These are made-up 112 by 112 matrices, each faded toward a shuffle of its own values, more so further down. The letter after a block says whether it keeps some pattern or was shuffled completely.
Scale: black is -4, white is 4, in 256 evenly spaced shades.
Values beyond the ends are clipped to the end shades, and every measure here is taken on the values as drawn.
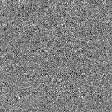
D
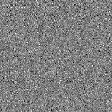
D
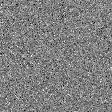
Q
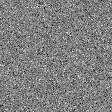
Q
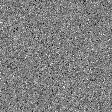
Q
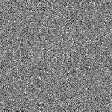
D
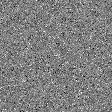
Q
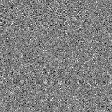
D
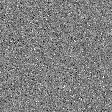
Q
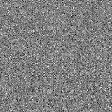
D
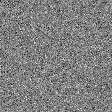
Q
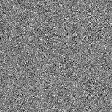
D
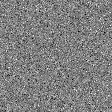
Q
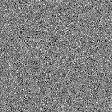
D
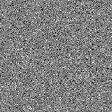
D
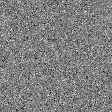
Q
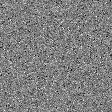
Q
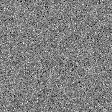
Q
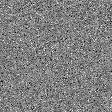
Q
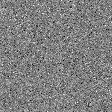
Q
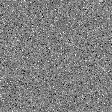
Q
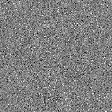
D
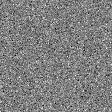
Q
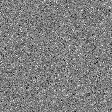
Q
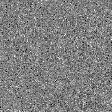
D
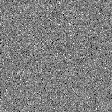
D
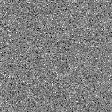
D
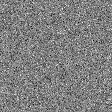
Q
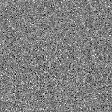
D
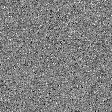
Q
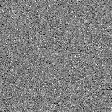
D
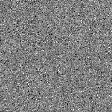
D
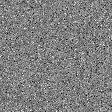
Q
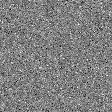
Q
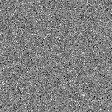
D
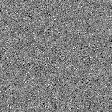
D
